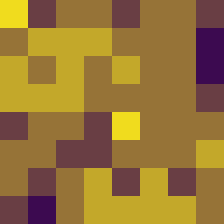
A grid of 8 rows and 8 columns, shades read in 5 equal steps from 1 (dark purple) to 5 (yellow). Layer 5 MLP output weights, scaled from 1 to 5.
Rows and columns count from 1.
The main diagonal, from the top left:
5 4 4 3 5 3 2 3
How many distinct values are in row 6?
3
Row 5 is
2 3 3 2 5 3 3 3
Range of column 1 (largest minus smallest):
3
